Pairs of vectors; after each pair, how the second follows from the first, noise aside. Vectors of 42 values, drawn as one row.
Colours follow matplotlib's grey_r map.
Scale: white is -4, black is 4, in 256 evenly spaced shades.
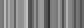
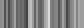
negated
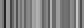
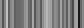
reversed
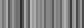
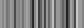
wrapped around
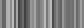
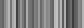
wrapped around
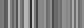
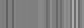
partly zeroed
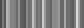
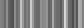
wrapped around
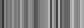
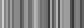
negated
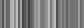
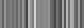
reversed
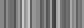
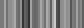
negated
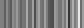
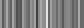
wrapped around
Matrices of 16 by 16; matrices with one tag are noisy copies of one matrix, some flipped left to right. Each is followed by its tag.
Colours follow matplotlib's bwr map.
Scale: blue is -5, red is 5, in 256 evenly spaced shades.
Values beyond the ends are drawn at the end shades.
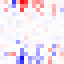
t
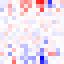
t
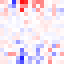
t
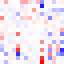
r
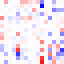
r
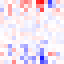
t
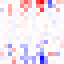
t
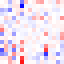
r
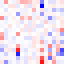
r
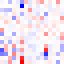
r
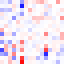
r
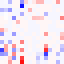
r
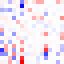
r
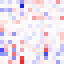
r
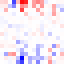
t
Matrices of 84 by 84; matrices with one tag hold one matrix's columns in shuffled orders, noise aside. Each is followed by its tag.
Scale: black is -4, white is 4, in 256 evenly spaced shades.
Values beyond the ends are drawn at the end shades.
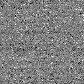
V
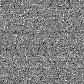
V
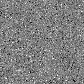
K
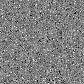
K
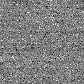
V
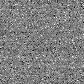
V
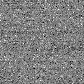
V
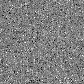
K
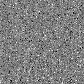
K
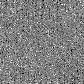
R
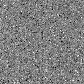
K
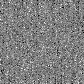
R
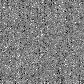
R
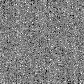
R
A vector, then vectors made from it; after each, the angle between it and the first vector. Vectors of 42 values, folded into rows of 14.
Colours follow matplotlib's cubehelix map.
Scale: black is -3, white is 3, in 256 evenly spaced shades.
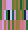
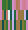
nearly opposite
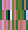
nearly parallel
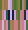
nearly parallel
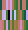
nearly parallel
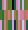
orthogonal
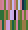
orthogonal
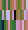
partly opposed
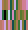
partly opposed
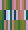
nearly opposite
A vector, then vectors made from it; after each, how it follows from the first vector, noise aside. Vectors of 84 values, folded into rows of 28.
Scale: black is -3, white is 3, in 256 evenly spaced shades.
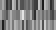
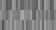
shrunk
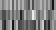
reversed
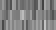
shrunk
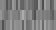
shrunk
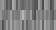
shrunk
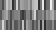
negated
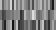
reversed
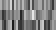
reversed
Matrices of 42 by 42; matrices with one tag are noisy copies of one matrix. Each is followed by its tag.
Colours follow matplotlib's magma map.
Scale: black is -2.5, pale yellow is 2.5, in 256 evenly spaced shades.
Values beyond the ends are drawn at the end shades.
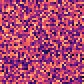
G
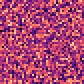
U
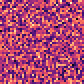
U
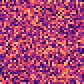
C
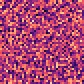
U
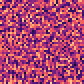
U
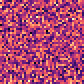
U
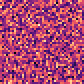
U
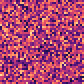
G
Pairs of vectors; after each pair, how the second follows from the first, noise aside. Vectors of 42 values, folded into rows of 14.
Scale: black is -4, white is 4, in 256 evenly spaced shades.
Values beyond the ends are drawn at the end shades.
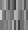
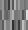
reversed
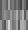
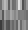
reversed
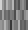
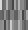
sign-scrambled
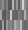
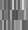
copied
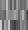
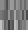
sign-scrambled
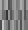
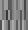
copied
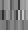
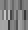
reversed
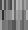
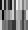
scaled up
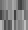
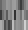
copied
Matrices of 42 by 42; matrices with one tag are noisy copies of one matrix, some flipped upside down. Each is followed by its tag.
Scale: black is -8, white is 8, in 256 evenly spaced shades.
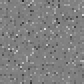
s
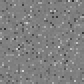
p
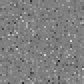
s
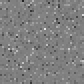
s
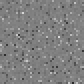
p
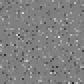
p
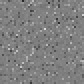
s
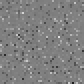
p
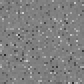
p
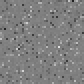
p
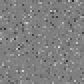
p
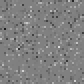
p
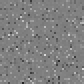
s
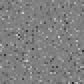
p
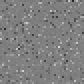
p
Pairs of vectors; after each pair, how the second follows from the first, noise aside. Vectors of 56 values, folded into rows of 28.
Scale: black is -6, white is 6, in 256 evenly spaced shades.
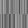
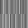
sign-scrambled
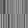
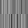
shuffled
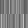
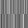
sign-scrambled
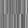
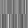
shuffled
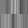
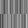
shuffled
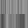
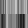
scaled up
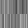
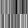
scaled up
